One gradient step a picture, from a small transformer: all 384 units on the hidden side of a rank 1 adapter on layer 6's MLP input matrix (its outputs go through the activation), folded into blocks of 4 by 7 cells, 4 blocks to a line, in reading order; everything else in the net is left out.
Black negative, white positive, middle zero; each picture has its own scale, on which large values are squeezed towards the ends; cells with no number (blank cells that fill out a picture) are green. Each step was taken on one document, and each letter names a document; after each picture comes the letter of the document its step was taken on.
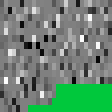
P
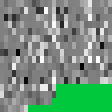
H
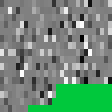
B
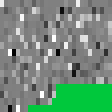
P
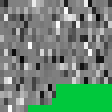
B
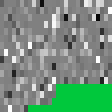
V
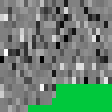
H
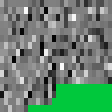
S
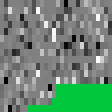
P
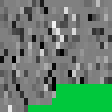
S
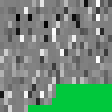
V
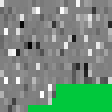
P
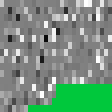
V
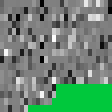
V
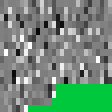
H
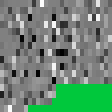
S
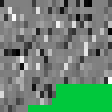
B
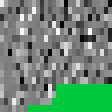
B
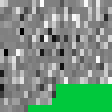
S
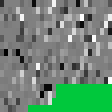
B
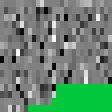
S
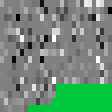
V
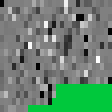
B
